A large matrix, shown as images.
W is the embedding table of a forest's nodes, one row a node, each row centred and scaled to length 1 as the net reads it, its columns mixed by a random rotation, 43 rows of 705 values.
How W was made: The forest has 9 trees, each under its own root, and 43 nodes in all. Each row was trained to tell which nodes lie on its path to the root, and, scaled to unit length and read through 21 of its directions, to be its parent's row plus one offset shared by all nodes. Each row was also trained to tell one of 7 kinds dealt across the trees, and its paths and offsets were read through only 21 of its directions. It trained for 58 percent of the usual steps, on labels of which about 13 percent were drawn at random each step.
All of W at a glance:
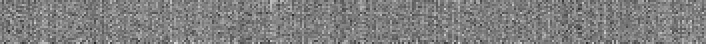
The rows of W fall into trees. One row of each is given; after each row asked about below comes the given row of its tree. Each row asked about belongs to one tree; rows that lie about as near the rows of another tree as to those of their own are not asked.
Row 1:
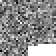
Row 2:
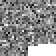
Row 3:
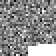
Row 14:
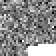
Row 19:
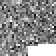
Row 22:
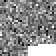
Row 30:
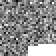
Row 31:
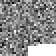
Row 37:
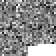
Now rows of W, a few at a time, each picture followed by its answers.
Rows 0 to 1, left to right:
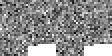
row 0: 14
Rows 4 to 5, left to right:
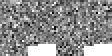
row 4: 19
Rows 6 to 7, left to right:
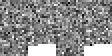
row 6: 2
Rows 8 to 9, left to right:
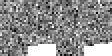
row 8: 22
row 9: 14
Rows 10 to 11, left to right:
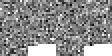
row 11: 14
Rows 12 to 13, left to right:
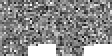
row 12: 31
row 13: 31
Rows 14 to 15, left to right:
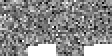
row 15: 1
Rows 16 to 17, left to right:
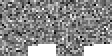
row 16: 19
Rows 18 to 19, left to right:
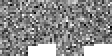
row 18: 2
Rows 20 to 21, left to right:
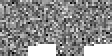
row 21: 22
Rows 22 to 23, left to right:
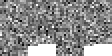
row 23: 31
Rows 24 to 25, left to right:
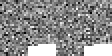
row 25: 2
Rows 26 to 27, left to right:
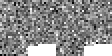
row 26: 14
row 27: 22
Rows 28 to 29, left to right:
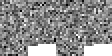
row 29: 3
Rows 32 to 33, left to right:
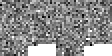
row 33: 14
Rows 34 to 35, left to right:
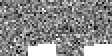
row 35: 1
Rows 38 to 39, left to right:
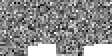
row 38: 37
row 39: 31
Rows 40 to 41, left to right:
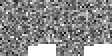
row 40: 30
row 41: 2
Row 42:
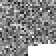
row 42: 2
